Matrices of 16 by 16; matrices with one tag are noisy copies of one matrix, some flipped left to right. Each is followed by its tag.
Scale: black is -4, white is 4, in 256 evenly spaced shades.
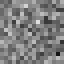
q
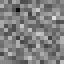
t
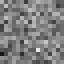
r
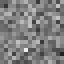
r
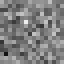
q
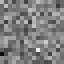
r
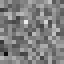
q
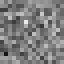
q
